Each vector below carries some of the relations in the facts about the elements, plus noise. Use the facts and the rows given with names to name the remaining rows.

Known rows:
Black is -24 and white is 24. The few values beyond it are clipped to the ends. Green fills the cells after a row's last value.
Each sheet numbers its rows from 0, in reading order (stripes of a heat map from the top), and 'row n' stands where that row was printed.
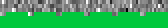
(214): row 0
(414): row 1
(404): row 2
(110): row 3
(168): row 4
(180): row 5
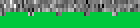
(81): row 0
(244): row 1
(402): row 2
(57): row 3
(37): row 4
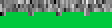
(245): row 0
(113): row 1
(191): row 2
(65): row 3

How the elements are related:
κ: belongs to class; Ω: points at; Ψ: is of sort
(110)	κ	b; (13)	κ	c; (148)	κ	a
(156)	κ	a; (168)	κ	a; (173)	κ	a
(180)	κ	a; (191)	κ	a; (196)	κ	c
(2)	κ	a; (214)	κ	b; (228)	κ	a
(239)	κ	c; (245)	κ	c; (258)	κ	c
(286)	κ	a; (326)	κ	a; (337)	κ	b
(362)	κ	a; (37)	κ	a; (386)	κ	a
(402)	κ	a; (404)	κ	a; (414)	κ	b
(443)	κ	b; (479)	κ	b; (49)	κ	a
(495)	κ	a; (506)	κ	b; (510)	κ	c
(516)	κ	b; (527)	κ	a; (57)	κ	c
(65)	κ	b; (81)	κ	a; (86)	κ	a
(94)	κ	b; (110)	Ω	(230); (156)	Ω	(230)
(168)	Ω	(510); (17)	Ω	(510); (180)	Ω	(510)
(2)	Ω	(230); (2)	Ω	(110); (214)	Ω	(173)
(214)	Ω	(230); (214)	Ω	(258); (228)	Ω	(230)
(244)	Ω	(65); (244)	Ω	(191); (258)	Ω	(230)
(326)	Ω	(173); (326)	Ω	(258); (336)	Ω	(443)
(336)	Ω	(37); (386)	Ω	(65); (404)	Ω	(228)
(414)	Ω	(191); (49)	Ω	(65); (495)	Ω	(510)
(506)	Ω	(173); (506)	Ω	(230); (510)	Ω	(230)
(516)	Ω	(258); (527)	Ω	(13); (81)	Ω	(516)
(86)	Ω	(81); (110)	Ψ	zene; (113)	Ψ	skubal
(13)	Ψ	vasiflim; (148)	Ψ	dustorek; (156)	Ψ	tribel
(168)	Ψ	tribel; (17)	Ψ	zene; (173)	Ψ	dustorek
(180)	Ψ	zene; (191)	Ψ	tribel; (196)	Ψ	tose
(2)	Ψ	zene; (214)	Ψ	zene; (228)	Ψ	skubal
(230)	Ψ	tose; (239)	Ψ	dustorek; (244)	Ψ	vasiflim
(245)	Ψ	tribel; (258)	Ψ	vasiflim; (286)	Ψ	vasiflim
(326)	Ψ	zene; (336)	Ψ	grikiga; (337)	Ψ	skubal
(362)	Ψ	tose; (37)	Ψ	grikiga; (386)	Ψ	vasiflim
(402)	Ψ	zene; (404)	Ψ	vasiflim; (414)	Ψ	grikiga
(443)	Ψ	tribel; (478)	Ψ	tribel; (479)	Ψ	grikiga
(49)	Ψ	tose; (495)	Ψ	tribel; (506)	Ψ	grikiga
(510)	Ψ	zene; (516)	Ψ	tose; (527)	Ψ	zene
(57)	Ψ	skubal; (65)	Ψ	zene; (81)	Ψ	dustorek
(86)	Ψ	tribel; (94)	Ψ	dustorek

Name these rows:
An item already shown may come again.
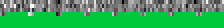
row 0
(81)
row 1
(516)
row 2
(13)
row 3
(94)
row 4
(336)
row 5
(386)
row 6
(228)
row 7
(386)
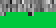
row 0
(510)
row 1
(478)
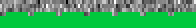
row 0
(156)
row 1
(17)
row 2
(230)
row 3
(443)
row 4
(65)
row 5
(37)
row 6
(386)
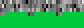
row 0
(337)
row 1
(239)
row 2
(258)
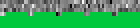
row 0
(49)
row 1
(362)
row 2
(245)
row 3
(337)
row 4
(86)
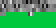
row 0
(337)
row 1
(196)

